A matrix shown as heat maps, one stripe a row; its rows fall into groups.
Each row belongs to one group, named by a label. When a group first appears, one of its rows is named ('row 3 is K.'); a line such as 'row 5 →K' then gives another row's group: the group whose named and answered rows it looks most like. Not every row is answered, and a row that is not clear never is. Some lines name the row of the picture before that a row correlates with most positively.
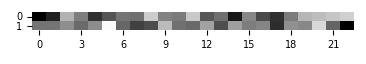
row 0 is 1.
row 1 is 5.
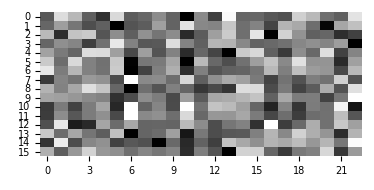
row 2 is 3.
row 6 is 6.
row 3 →5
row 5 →6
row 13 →6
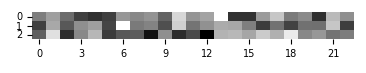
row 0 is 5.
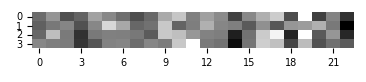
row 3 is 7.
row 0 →7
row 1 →5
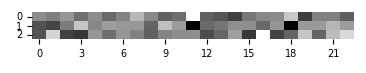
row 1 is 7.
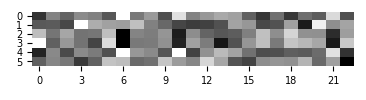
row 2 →6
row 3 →6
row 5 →5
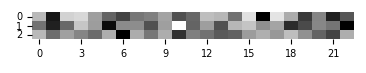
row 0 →3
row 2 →6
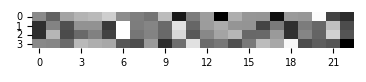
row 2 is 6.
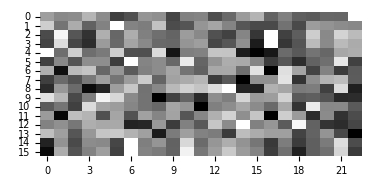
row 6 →3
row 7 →7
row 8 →5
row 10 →7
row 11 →3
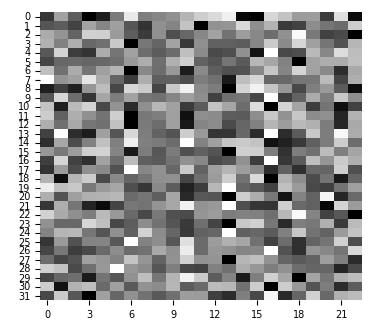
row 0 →5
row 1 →7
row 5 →7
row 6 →6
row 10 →3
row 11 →6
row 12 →6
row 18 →3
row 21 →5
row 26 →7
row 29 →7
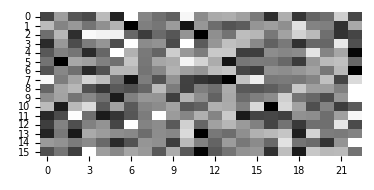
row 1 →6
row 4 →5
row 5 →1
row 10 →3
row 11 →1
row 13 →7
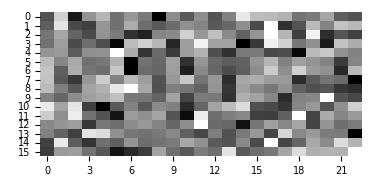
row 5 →6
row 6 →6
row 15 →1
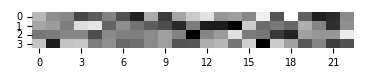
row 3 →3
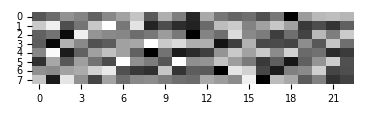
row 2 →7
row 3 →1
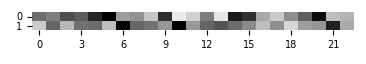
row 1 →6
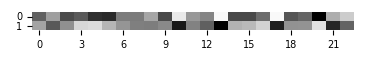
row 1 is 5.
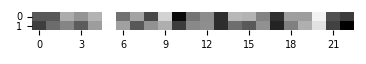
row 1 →5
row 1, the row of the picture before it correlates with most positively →1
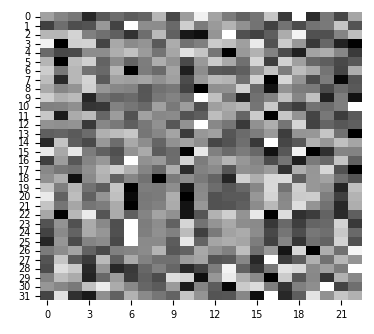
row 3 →3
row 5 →3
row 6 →6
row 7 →3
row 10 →7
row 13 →5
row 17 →5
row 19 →6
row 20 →6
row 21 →6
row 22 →3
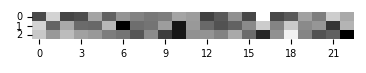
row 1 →6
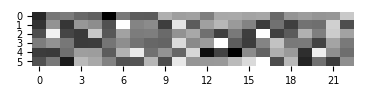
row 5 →7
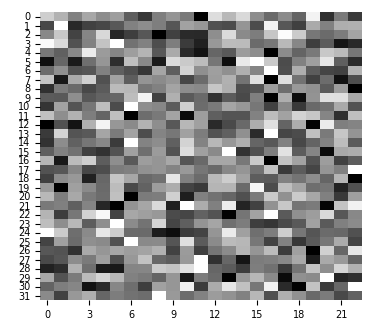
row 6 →7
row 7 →3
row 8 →5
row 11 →6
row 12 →7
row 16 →3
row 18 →5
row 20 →6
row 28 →1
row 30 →7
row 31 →3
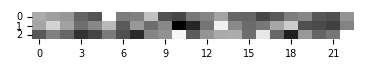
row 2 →7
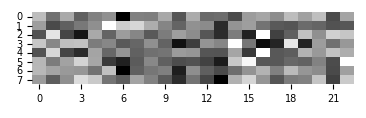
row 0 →6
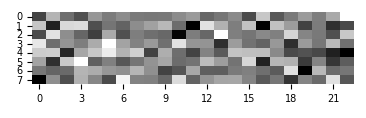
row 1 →3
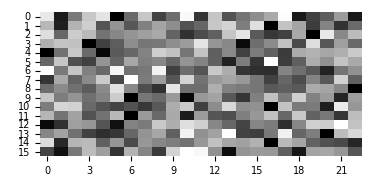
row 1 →3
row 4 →1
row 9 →6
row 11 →6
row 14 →3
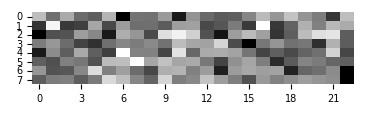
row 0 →6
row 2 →1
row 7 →5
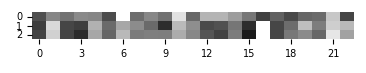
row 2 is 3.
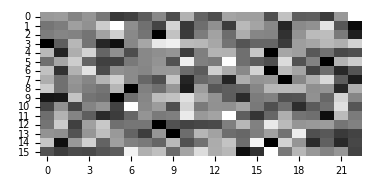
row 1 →5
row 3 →1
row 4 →3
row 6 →3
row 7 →5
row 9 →1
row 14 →3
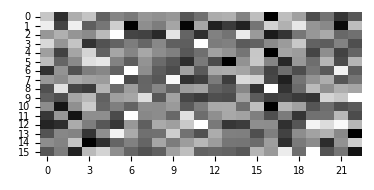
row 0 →3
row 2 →5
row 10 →3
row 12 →1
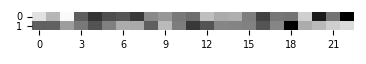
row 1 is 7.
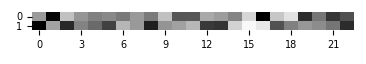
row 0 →3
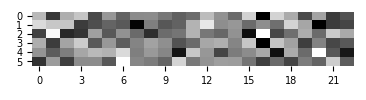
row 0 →3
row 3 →3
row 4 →5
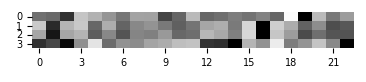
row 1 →3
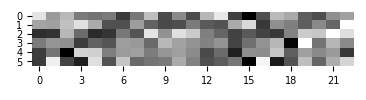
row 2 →1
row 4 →7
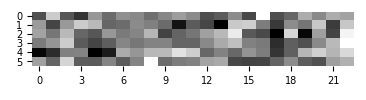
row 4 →1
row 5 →1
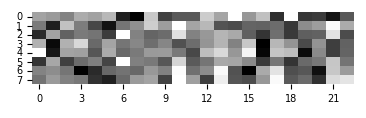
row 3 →3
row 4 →3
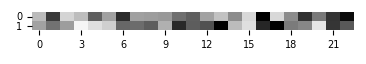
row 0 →3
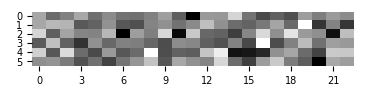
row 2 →6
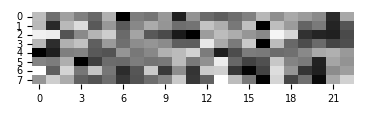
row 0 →6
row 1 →3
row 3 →3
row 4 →1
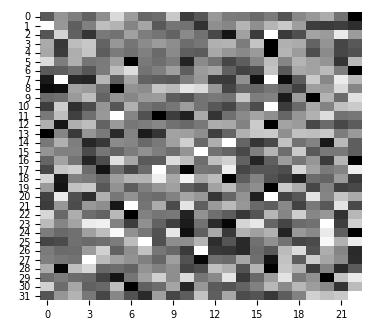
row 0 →5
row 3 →3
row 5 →6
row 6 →5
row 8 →1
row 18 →1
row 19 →3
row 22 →6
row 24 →5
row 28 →3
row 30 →6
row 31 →1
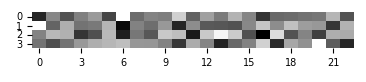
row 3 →5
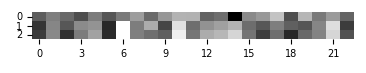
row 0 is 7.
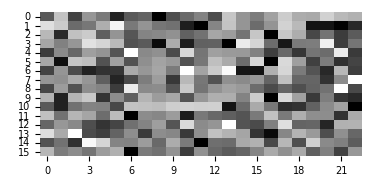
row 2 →3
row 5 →3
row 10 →1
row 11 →6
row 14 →7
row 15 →6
